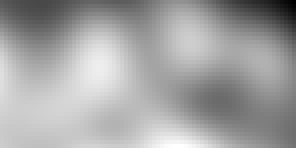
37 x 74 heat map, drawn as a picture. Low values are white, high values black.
Mirror symmetry: none. Calmest part: bottom left. Lone odd cells: none. Stripes: none. Grain: smooth. Ninth with the highest average: top right. Slope: up to the top right.
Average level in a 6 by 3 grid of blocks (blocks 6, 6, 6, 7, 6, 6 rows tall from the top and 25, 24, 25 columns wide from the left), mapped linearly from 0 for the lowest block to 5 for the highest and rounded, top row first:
4 3 5
2 1 3
1 1 2
0 1 3
0 1 3
0 0 2
